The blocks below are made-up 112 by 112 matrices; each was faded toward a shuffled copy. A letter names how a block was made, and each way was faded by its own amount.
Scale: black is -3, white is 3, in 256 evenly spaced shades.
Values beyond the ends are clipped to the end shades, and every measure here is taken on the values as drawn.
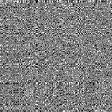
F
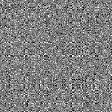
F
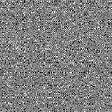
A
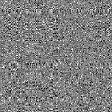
F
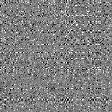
A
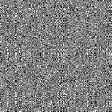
F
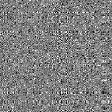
F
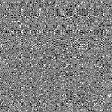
A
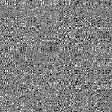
A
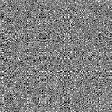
F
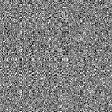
F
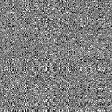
F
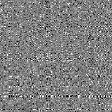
A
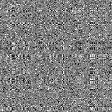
F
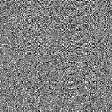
F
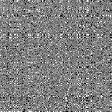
A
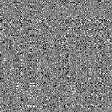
A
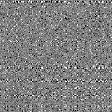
A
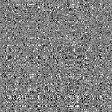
A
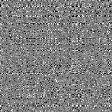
A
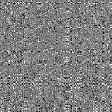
A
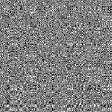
F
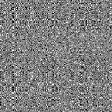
F
